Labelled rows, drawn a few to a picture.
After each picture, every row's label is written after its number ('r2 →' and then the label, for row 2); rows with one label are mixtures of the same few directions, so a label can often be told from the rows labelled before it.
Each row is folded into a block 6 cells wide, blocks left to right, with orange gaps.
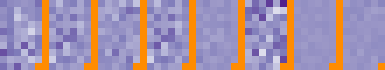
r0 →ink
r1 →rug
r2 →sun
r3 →rug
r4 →rug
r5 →sun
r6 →rug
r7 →sun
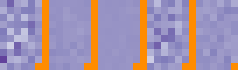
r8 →rug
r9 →ink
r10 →sun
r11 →rug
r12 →sun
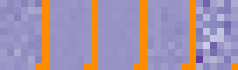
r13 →sun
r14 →sun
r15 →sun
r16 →ink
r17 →rug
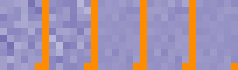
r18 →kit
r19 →kit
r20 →sun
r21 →sun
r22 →sun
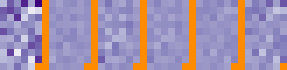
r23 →sun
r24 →rug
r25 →rug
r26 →rug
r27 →sun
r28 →sun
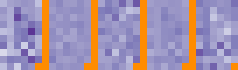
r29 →ink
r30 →rug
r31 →sun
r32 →ink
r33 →ink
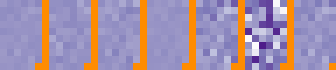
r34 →sun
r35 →kit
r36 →sun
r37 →sun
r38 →sun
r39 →kit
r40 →sun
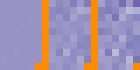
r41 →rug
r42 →sun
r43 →sun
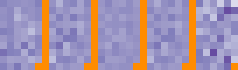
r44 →ink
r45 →rug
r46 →rug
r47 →rug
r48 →sun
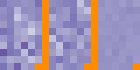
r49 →ink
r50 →kit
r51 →sun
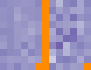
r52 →ink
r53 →rug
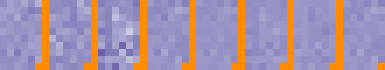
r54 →sun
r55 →kit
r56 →ink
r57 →sun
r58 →sun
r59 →ink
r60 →ink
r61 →sun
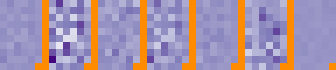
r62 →rug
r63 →rug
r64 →sun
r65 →rug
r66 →rug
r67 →ink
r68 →kit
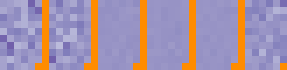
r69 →kit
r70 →rug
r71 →sun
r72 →ink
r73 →sun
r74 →sun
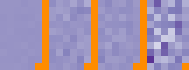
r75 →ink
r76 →sun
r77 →rug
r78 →rug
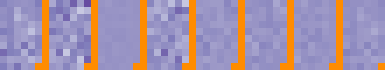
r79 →ink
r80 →sun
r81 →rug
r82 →sun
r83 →kit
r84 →kit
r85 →rug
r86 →ink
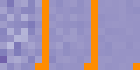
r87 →rug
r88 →rug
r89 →kit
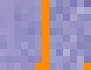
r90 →ink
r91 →sun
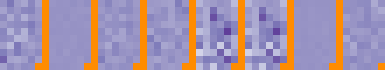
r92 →rug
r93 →sun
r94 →rug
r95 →kit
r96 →ink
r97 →ink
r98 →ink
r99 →kit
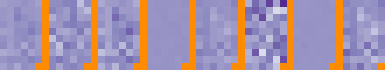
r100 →ink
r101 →kit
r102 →ink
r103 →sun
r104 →ink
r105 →sun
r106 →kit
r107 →ink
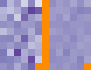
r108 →sun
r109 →sun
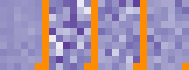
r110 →ink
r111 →kit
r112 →sun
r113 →kit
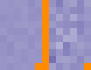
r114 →kit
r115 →rug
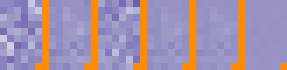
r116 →kit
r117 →ink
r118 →sun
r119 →ink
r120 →ink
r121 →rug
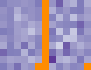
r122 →ink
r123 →rug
